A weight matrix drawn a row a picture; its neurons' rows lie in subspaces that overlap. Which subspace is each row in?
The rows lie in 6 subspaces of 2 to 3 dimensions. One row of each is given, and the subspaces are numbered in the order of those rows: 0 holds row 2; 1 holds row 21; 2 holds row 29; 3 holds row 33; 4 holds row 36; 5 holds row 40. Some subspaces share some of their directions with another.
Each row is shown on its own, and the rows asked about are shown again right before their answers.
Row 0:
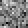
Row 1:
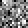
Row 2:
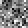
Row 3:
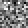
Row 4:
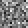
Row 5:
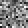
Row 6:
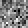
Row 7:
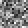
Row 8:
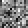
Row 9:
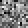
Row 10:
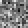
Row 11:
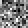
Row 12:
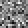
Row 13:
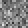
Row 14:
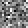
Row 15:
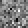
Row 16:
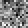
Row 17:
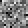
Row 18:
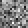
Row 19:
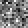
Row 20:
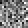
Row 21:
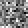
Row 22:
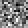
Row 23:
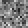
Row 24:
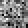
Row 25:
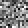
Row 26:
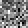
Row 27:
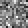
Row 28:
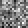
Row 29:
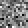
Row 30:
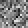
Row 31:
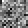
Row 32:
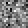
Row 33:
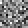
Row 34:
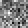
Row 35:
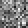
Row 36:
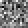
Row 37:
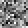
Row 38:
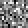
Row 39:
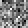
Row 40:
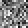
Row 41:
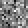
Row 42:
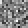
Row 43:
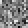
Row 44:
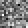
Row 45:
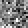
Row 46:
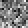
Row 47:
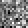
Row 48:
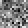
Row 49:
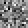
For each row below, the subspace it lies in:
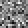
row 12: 2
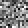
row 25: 2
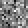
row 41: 0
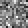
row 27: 2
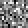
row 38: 0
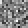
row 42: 3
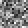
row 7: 0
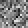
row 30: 4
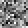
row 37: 0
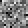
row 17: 0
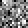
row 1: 5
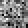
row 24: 1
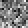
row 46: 4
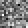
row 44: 1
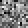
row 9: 4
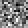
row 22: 5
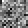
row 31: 0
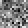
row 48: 0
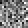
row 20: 3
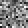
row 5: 2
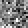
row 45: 1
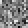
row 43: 3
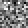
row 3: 2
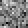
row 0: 1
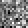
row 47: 1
